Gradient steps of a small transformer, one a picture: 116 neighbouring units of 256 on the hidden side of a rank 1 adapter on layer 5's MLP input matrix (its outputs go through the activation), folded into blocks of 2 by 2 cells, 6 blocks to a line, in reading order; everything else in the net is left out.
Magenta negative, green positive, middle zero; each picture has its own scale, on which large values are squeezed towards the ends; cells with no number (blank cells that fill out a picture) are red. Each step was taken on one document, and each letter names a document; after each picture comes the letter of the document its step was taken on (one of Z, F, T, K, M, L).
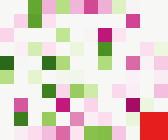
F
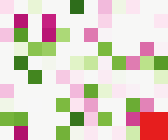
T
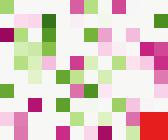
T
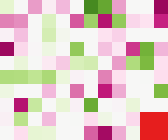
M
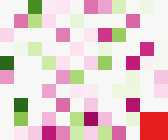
F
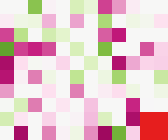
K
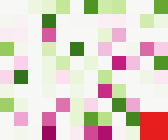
M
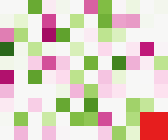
K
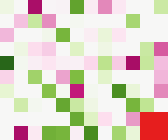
F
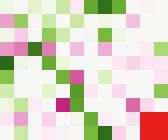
K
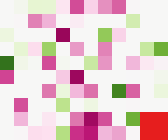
F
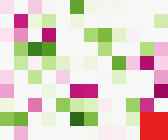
T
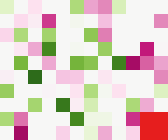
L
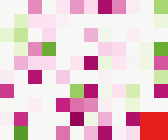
L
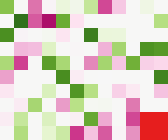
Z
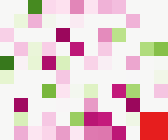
F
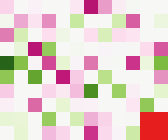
L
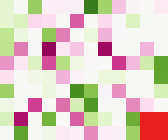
K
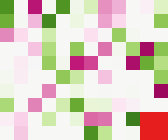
Z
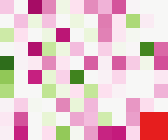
K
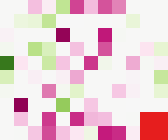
F
